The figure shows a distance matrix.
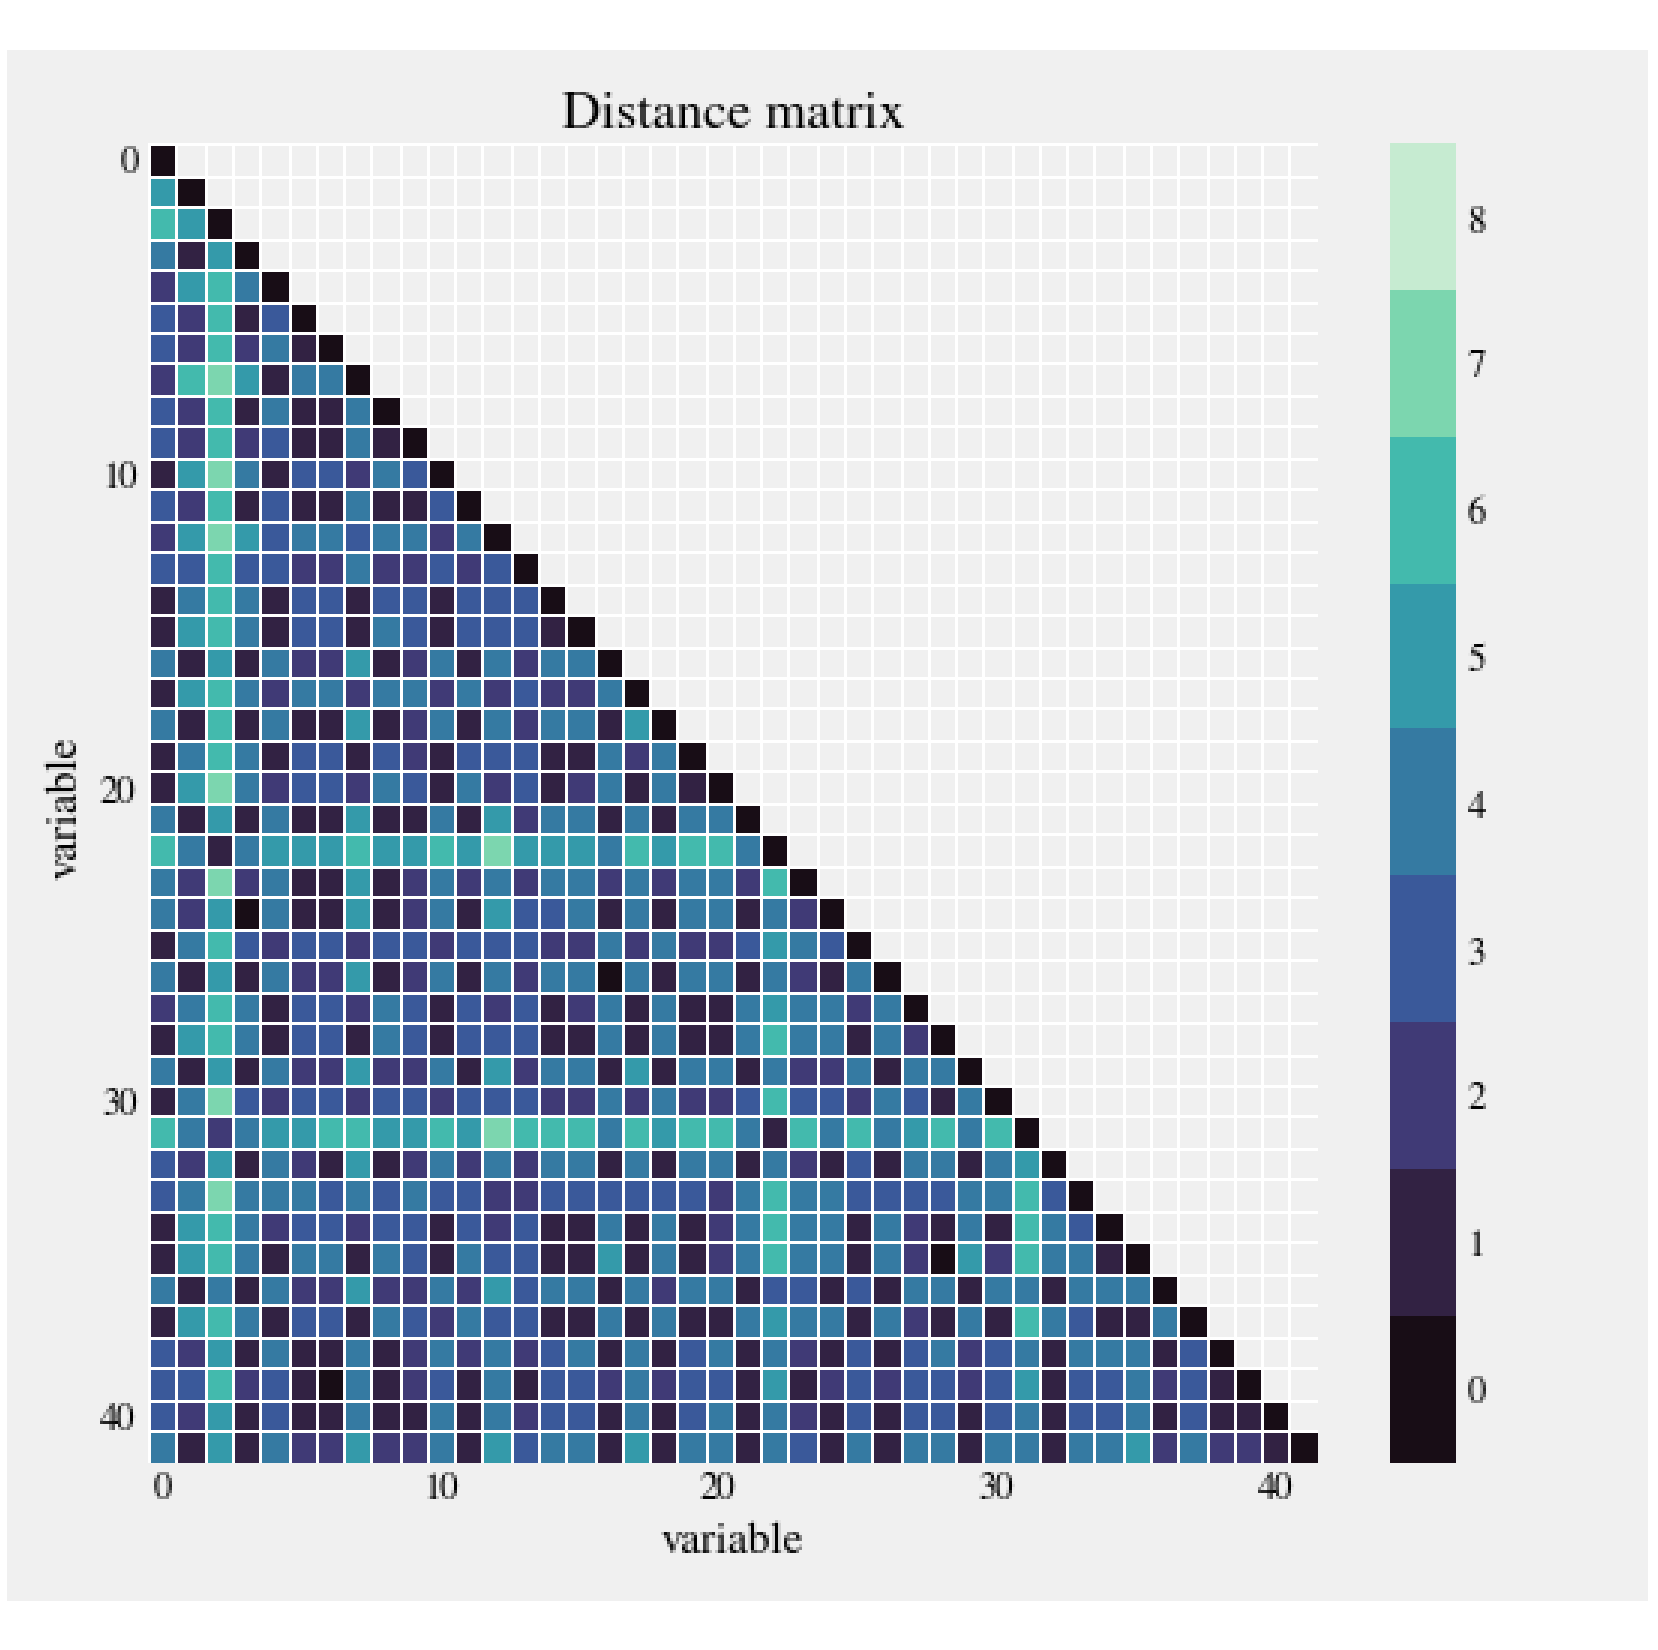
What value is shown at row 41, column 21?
1
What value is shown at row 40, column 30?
3
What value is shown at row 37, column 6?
3
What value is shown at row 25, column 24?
3
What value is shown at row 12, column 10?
2
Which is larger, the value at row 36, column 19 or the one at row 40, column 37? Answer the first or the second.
the first
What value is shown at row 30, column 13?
3
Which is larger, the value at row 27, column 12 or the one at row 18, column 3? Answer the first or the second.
the first
